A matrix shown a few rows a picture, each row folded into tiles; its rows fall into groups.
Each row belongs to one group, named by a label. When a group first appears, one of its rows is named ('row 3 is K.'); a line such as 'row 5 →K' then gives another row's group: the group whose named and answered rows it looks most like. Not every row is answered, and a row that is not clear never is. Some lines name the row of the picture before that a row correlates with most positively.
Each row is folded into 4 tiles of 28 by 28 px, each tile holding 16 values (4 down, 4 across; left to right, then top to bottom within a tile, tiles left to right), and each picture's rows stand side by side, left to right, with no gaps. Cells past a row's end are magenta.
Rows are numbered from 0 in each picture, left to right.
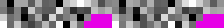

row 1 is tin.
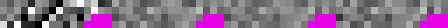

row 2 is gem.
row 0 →tin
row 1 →gem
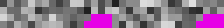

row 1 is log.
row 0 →log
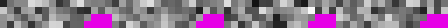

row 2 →gem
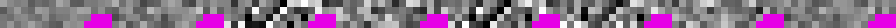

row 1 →gem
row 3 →log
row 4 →tin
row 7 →gem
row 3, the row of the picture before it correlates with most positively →3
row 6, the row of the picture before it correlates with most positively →1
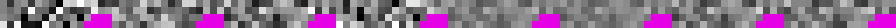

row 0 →tin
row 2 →gem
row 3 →tin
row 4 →gem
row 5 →gem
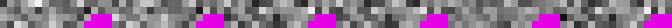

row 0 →log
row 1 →log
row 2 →gem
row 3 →gem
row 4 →gem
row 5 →gem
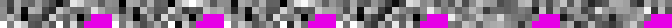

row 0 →tin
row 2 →tin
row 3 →tin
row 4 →log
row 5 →gem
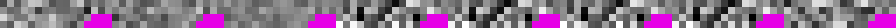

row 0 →log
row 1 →gem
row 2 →gem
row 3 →tin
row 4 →tin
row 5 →tin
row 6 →tin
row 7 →log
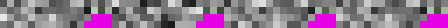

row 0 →log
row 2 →log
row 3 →log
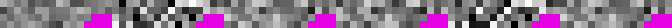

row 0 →gem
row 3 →log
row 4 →tin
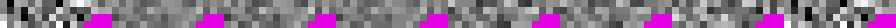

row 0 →tin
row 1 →gem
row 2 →gem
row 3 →gem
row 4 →gem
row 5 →gem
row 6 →log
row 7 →tin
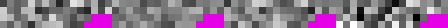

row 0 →log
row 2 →log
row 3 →tin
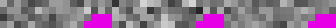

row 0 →gem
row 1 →log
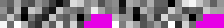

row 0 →tin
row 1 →tin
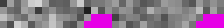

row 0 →log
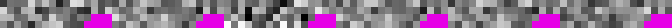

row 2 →tin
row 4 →log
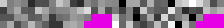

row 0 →gem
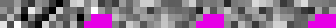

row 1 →log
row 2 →log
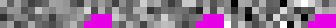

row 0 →gem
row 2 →tin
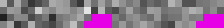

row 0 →gem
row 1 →gem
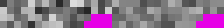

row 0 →log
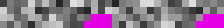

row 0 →log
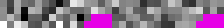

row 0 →tin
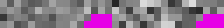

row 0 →gem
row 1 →log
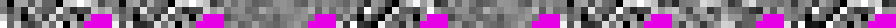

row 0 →tin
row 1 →tin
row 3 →tin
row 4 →gem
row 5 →tin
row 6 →log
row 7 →tin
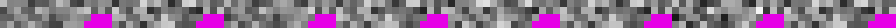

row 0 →gem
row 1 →log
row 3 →log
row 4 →log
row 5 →log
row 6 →gem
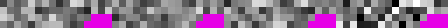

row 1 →gem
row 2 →log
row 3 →tin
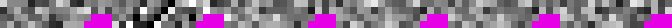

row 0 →gem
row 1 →tin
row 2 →log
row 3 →log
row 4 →log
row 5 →log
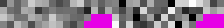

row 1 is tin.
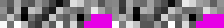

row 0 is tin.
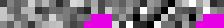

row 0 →log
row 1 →tin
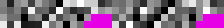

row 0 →tin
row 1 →tin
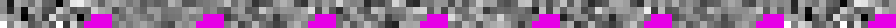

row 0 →tin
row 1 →gem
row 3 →gem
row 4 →log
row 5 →gem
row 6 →gem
